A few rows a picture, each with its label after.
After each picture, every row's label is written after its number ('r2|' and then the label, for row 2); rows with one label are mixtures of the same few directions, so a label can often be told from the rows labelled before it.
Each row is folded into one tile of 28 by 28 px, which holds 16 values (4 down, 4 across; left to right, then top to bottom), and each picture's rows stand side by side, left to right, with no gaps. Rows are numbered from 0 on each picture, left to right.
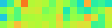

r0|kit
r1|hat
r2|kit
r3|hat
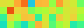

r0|kit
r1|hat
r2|kit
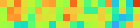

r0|kit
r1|kit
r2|kit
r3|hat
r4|kit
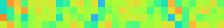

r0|hat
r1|kit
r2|kit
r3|kit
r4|kit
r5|kit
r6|hat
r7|hat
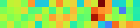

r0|hat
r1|hat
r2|kit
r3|kit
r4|kit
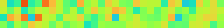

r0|hat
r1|kit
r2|hat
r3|kit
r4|hat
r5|hat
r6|kit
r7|kit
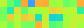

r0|hat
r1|hat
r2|hat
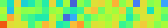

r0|kit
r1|kit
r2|kit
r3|hat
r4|hat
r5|kit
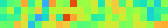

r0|kit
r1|kit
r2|kit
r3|kit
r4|hat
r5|kit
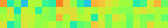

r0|hat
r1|kit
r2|kit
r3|hat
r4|hat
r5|hat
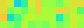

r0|kit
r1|kit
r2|hat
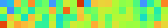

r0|kit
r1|hat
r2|kit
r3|hat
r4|kit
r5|kit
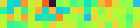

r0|hat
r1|hat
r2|hat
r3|kit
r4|hat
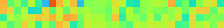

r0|hat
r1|hat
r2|kit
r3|kit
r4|kit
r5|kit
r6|hat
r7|hat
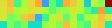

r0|kit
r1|kit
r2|hat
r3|hat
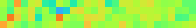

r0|kit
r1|kit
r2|hat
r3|kit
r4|hat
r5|kit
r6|kit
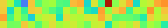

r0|kit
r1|hat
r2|kit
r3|hat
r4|hat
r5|kit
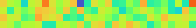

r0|kit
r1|kit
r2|hat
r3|hat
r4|kit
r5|hat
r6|hat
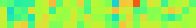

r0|kit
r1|hat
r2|hat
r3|hat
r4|hat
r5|hat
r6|hat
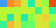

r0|hat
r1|hat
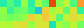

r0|kit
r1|hat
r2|hat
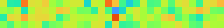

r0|hat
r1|kit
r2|hat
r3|hat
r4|hat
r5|hat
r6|hat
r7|hat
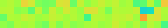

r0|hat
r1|hat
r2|kit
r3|hat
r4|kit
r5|hat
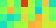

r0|kit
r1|kit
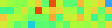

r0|hat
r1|kit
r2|hat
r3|hat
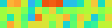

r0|hat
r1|kit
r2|hat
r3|kit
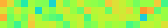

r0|kit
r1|kit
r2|hat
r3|hat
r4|kit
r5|hat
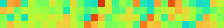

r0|hat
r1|hat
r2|kit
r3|kit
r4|hat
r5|kit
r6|kit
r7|kit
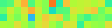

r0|kit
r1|hat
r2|hat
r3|hat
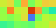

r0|kit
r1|hat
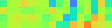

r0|hat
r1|hat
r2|kit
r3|kit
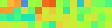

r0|hat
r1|kit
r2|kit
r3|hat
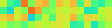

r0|hat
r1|hat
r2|kit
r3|hat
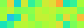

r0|kit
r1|kit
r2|hat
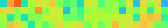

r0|hat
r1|kit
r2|kit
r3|kit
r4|kit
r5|kit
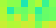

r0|kit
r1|kit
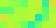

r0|hat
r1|kit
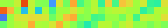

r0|hat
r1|kit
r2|kit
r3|kit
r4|hat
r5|hat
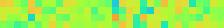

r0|kit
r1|hat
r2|hat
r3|kit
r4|hat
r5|hat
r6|hat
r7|kit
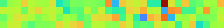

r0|hat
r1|kit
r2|kit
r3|hat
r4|hat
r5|hat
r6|hat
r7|kit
